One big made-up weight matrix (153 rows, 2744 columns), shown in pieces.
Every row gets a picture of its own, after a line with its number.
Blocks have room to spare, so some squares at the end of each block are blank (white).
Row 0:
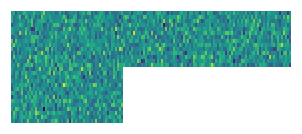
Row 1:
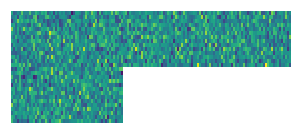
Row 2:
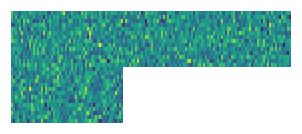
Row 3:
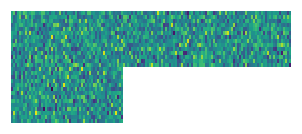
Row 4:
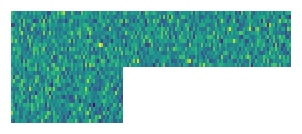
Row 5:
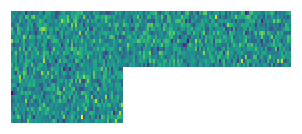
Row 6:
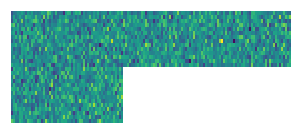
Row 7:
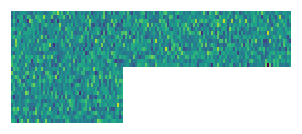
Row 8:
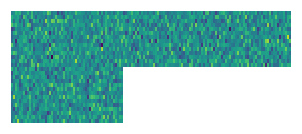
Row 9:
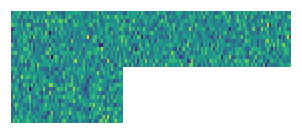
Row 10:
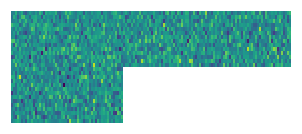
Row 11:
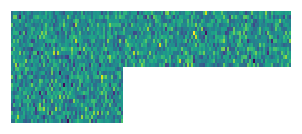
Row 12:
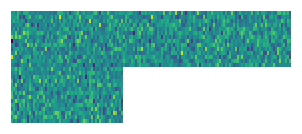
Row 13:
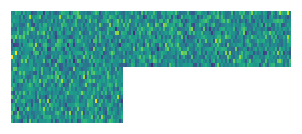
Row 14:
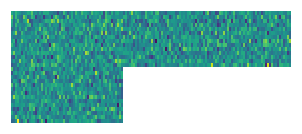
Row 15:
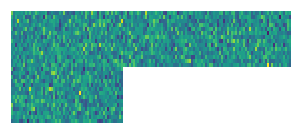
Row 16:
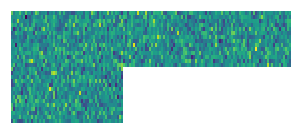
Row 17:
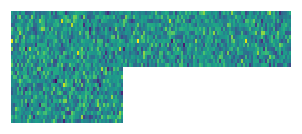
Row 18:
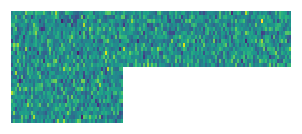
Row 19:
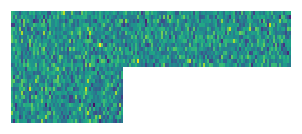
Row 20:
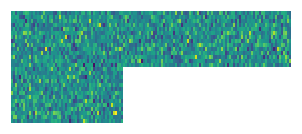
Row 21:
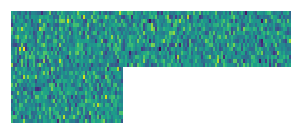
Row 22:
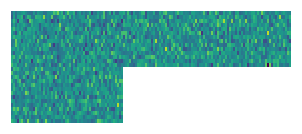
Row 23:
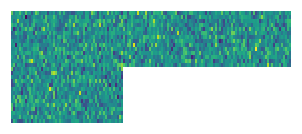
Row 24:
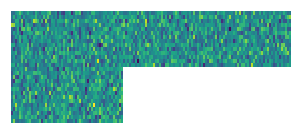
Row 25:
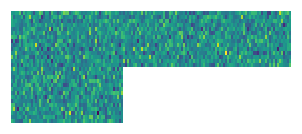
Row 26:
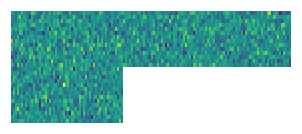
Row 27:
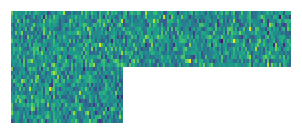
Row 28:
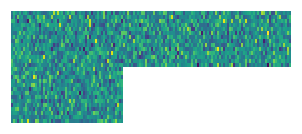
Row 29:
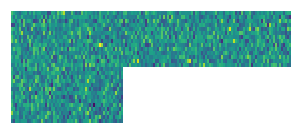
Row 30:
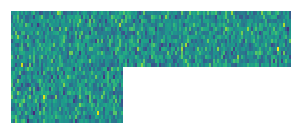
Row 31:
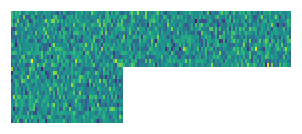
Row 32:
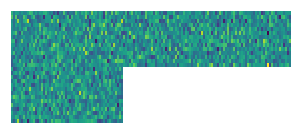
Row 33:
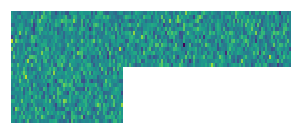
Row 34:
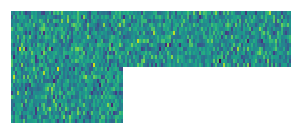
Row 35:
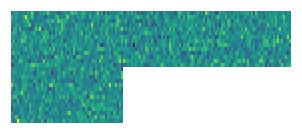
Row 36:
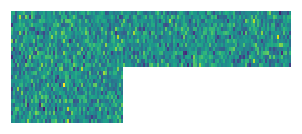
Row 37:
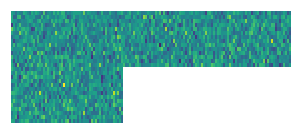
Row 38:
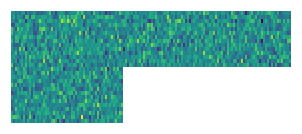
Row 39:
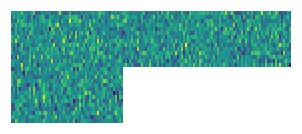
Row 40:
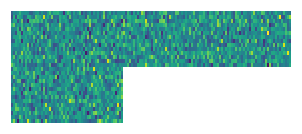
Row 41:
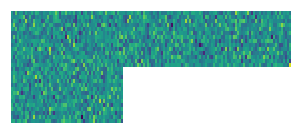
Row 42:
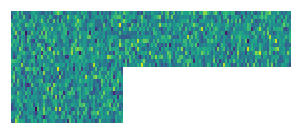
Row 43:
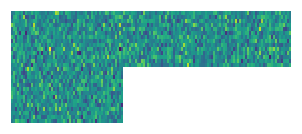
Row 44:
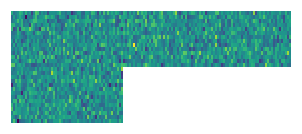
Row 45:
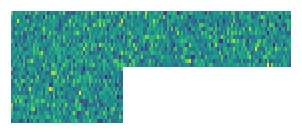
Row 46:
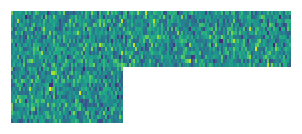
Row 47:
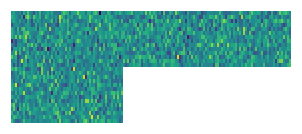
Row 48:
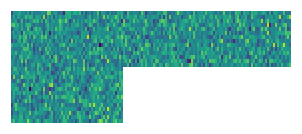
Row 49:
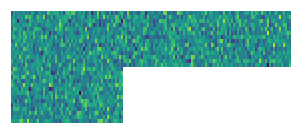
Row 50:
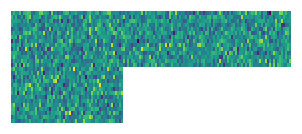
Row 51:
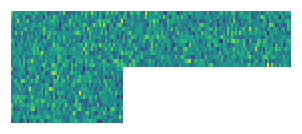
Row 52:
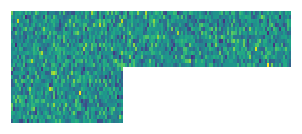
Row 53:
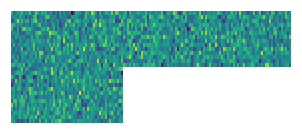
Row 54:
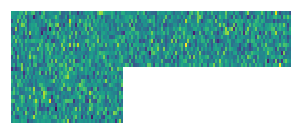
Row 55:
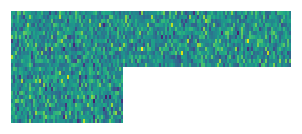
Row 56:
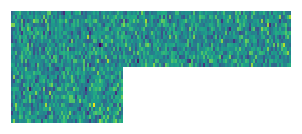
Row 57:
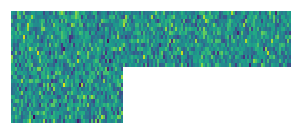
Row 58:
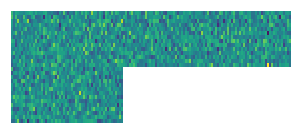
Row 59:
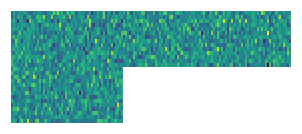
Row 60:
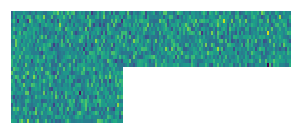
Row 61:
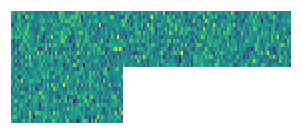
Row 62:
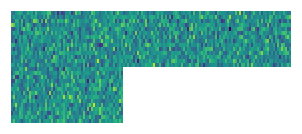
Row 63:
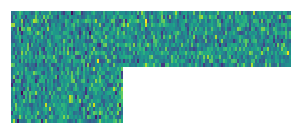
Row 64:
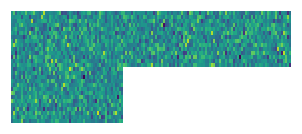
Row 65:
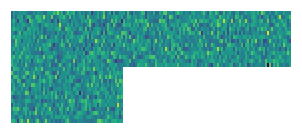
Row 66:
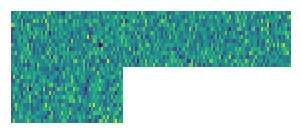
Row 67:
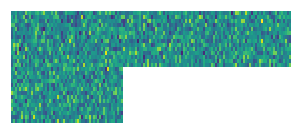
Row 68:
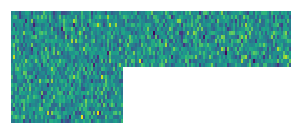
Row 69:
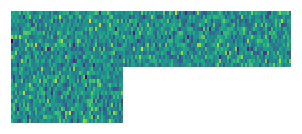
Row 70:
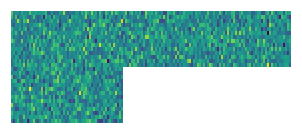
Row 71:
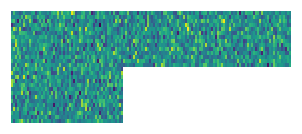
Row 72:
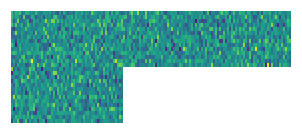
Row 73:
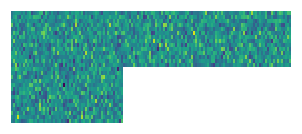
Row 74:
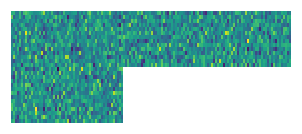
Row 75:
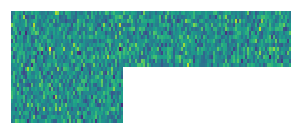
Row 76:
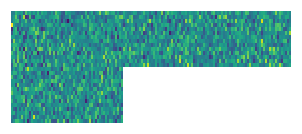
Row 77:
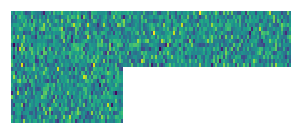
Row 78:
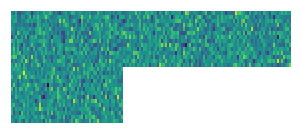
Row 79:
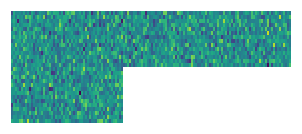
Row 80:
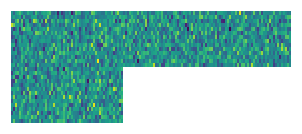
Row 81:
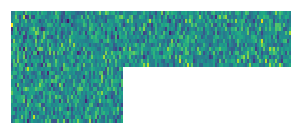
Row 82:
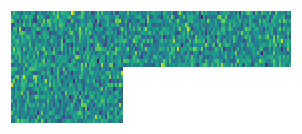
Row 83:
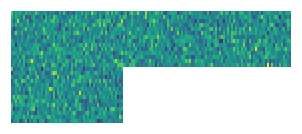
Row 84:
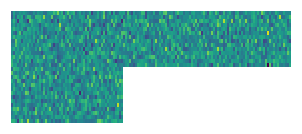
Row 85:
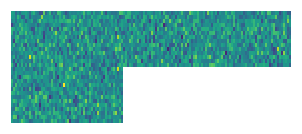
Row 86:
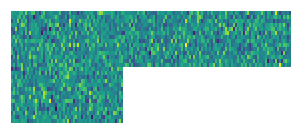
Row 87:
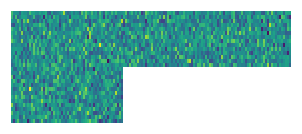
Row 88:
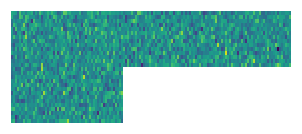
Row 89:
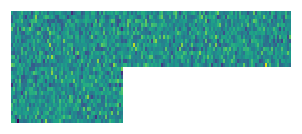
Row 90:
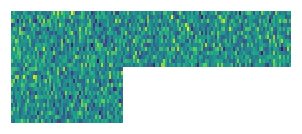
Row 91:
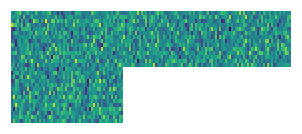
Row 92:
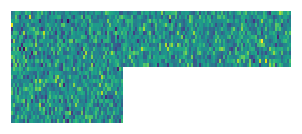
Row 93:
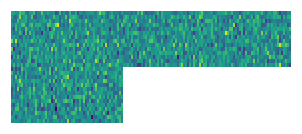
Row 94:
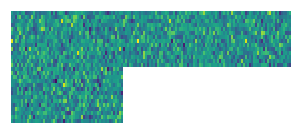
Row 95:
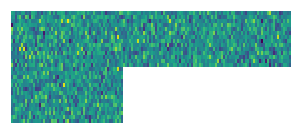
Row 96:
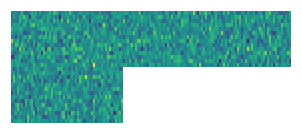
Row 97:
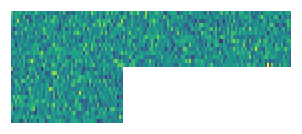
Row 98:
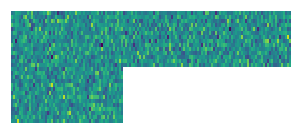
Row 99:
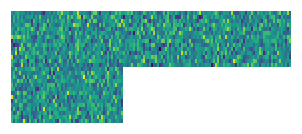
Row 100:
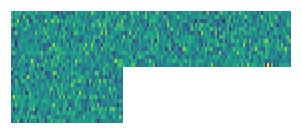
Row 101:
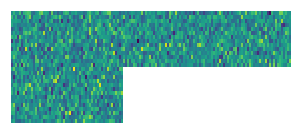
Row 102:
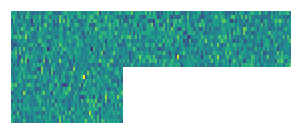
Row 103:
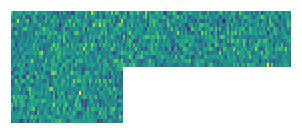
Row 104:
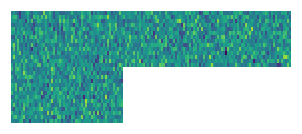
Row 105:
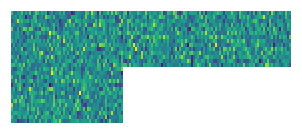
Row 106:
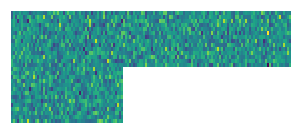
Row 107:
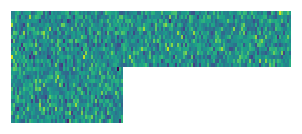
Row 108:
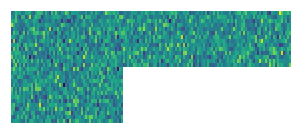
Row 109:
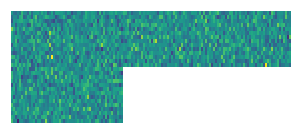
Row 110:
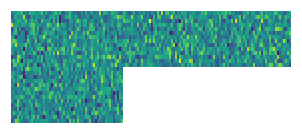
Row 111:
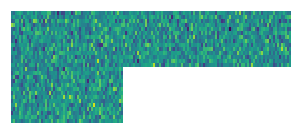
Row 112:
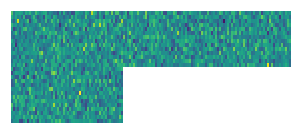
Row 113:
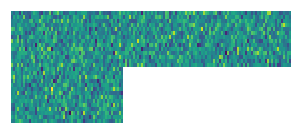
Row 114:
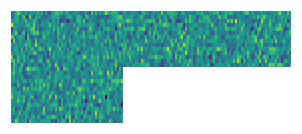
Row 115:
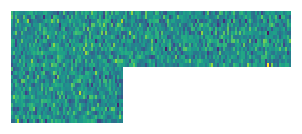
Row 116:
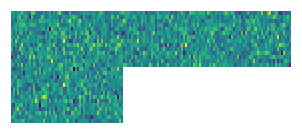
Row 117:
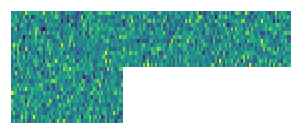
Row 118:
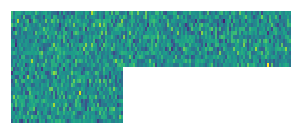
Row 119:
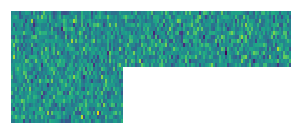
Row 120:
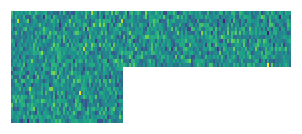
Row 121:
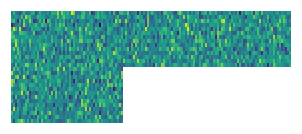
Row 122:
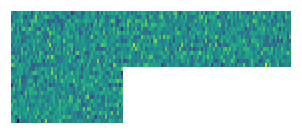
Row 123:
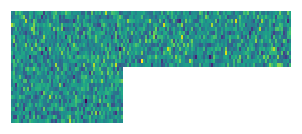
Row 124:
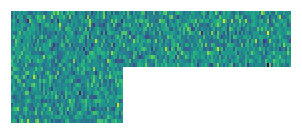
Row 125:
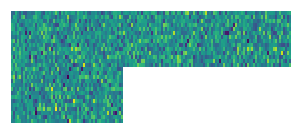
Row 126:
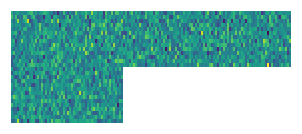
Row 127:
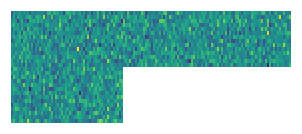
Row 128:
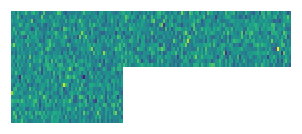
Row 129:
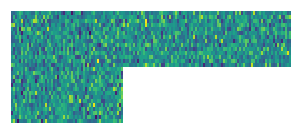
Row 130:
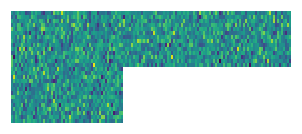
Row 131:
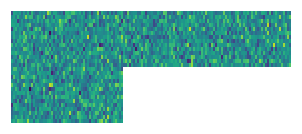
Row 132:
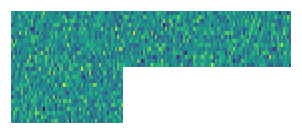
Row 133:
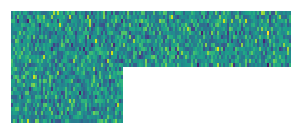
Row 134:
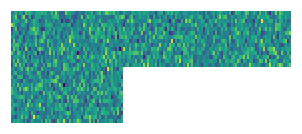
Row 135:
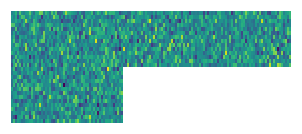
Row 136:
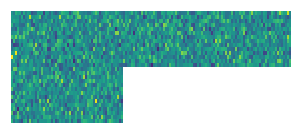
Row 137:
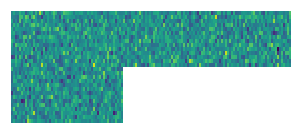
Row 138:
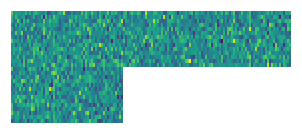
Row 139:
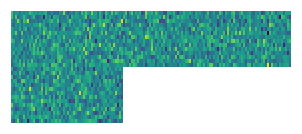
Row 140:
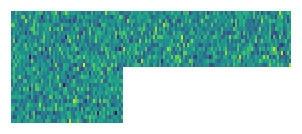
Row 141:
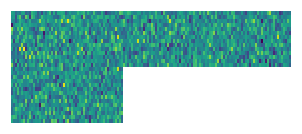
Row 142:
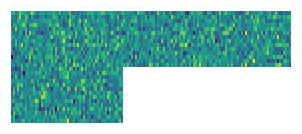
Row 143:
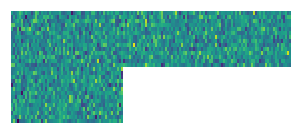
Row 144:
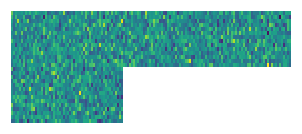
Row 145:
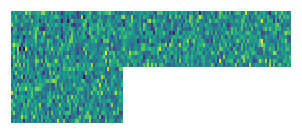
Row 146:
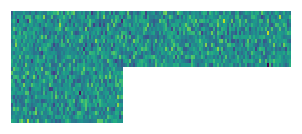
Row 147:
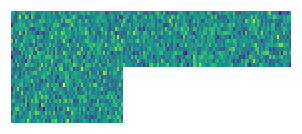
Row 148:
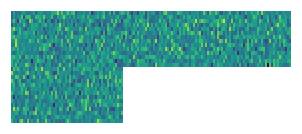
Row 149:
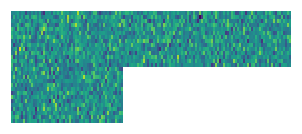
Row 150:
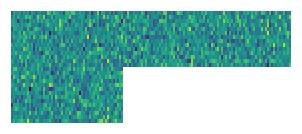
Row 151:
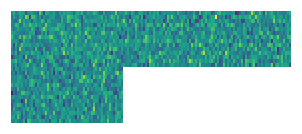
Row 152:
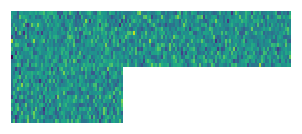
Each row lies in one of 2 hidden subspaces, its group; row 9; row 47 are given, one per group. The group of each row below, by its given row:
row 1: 9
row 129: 9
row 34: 47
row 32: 9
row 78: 47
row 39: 47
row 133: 9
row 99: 47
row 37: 47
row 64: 47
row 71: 9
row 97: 9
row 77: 47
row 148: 9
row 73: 47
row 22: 9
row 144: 9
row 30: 47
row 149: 47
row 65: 9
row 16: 9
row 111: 9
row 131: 9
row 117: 47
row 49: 9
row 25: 47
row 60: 9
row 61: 47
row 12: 47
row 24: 9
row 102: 47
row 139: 9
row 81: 47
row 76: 47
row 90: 9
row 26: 47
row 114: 47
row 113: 47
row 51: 9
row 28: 9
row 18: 47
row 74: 47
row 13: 47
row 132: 47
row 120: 9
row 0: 47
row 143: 9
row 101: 47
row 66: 9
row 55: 47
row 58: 9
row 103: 9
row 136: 47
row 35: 9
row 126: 9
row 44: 9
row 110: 47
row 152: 47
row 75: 47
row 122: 9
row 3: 47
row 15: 9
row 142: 47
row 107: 47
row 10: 47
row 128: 47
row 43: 47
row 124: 9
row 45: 9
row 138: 9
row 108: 47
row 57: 47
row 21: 47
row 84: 9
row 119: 47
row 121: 9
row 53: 9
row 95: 47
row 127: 9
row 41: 47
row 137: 47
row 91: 9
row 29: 9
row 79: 9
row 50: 47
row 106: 9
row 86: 47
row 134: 47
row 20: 47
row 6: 9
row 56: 9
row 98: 9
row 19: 9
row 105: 9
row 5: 47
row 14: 9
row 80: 9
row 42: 47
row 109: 9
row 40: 9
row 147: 47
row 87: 9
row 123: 47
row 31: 9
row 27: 9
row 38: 47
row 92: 47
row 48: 9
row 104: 47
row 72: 9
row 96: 47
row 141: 47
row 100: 9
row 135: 47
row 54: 47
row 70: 9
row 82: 9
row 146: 9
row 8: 9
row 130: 47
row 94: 47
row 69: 47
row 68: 47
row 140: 47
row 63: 9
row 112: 9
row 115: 9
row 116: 47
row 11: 47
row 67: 47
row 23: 9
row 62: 9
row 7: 9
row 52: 9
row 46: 9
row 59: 9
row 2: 9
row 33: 47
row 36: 47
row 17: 47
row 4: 9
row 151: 47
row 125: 47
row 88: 47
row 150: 9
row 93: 47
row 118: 9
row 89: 9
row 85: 47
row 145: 47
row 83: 9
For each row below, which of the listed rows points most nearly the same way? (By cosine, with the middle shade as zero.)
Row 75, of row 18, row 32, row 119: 18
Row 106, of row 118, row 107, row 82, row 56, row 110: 56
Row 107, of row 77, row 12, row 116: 12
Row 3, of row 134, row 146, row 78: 146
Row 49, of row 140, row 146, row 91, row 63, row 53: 146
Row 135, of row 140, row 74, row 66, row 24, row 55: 140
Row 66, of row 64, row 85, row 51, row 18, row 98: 98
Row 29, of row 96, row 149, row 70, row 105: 70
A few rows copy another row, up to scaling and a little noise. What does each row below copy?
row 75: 43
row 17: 94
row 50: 101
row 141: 95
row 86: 54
